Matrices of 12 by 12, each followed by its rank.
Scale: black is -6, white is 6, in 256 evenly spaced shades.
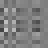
one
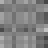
one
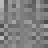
two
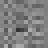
two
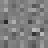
two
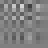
one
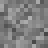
full rank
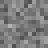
full rank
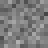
full rank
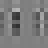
one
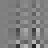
one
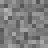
full rank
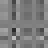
one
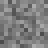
full rank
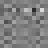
two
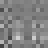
two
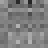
two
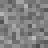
full rank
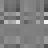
one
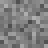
full rank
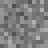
full rank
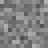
full rank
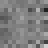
two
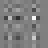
one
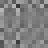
two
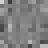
two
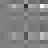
one
